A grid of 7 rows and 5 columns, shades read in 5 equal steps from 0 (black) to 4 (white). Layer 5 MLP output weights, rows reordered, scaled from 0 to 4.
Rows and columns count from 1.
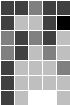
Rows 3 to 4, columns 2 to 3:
1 2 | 1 3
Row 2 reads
1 3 3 1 0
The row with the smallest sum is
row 1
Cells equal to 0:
1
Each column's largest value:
2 3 4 4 3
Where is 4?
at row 7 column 3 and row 7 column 4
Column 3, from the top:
2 3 2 3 3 3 4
